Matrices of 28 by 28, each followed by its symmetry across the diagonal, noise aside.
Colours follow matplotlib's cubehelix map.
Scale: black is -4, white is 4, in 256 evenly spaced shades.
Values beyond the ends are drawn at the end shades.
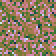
antisymmetric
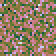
neither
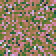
antisymmetric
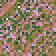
symmetric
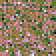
antisymmetric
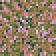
antisymmetric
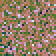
neither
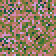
symmetric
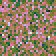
neither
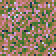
symmetric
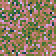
symmetric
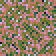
symmetric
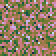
antisymmetric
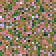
neither
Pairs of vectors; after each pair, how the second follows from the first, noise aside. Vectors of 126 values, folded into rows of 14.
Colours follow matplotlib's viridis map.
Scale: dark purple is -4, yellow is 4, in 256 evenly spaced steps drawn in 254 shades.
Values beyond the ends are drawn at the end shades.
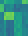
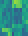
wrapped around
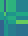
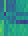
negated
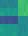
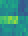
negated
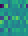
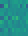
shrunk
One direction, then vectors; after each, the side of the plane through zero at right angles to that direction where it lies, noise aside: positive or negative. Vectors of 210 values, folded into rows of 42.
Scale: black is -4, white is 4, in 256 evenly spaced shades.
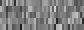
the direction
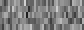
negative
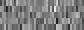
positive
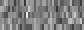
positive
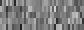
positive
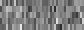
negative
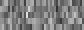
positive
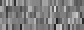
positive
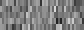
positive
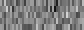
negative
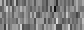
negative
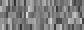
positive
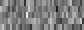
positive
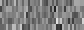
negative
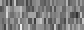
negative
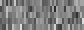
negative
